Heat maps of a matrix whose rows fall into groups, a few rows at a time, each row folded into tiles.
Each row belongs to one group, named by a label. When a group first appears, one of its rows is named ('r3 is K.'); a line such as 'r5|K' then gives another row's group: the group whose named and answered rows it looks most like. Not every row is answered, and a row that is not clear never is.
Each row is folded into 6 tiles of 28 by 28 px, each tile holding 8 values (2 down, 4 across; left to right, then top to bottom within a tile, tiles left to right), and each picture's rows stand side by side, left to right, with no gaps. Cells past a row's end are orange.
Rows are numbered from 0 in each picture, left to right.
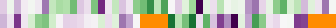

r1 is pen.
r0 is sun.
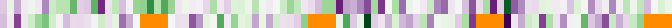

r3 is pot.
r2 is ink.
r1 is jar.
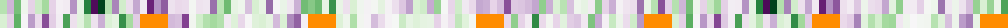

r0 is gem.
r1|sun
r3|ink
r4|gem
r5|sun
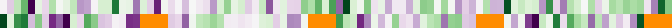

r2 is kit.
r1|sun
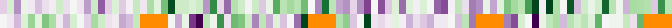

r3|jar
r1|jar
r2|ink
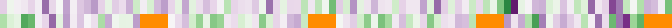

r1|sun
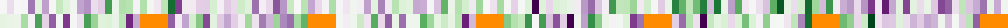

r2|pen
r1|pot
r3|pen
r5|ink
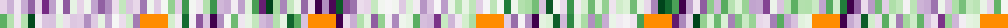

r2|pot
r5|pot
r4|pot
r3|jar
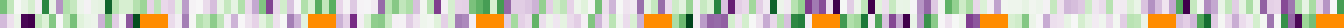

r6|gem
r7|pot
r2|sun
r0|jar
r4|gem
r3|ink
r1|sun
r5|pen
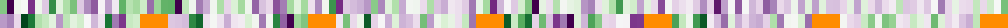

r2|ink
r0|pot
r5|sun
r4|ink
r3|pen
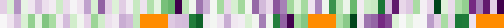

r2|gem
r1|pot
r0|sun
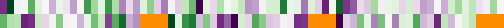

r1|pen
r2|pot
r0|kit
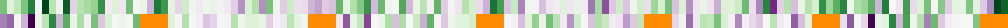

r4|sun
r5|jar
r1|gem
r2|jar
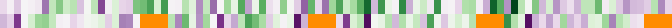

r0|sun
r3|kit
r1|pen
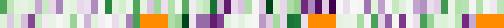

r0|jar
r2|pen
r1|gem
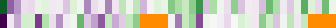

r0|pot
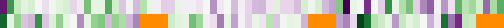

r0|kit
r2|pot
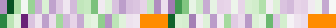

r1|kit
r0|kit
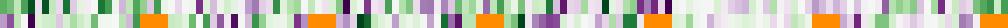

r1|pen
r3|gem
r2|pot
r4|gem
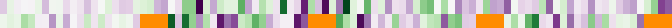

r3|ink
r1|pen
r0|ink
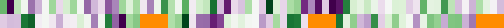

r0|pot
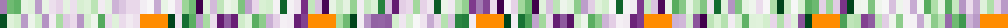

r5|kit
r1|pen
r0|kit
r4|jar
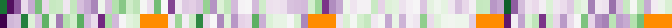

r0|pot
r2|ink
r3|pot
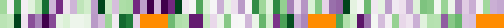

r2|kit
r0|gem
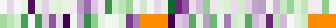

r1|pot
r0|pen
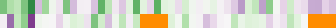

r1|gem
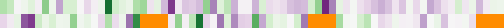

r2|ink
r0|jar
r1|ink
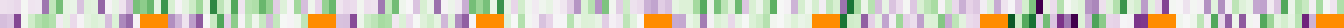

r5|kit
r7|pen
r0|sun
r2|sun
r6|pen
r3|gem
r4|jar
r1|jar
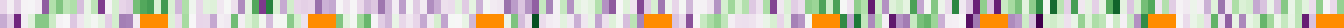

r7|pen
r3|ink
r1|gem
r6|jar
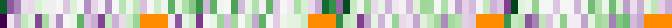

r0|pot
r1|jar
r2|kit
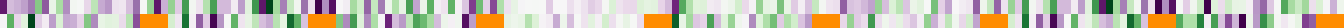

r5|ink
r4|kit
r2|pen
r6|gem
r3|ink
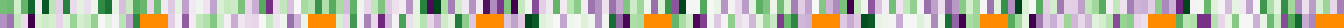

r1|sun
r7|kit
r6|kit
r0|jar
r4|kit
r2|gem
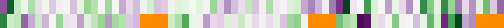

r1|gem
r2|kit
